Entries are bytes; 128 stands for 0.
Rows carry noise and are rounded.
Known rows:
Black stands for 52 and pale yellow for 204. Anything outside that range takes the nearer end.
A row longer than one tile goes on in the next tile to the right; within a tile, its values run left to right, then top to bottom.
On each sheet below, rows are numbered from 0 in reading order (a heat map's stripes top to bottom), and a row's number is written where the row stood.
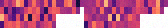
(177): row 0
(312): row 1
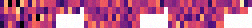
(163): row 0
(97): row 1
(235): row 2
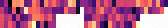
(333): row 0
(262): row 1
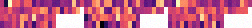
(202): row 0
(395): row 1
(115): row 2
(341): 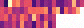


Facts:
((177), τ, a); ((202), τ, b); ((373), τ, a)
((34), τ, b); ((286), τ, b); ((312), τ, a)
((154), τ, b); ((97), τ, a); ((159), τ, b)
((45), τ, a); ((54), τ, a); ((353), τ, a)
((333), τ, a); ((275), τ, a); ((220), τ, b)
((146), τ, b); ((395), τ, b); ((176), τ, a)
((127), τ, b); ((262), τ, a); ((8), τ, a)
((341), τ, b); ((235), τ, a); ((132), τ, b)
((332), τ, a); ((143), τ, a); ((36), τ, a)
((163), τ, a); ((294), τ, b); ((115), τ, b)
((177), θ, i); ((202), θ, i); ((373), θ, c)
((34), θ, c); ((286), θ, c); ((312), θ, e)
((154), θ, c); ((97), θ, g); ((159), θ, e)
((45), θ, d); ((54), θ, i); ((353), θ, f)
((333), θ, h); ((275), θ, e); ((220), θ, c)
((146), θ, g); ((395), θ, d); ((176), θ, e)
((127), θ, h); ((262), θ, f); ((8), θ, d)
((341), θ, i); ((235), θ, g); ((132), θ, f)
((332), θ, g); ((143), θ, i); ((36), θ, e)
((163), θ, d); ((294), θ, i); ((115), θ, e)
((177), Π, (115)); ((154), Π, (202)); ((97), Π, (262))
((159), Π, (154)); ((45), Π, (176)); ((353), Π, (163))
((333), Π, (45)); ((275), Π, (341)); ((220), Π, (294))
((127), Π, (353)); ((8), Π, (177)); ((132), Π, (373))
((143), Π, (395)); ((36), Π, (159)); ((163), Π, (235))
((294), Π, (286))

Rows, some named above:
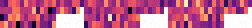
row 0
(132)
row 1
(36)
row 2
(220)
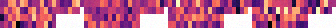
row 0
(395)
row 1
(97)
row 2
(154)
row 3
(127)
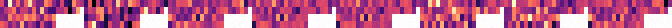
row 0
(154)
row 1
(353)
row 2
(54)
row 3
(275)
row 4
(275)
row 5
(294)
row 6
(159)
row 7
(143)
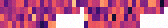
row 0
(373)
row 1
(177)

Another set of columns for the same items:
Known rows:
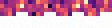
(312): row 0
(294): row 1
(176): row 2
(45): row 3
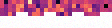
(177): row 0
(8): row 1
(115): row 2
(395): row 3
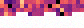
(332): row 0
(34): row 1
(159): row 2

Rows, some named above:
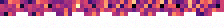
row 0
(294)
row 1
(294)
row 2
(275)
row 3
(333)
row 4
(127)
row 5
(127)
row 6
(97)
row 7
(154)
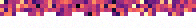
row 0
(353)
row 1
(333)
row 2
(220)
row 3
(132)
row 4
(36)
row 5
(163)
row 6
(373)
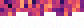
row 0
(333)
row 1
(262)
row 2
(143)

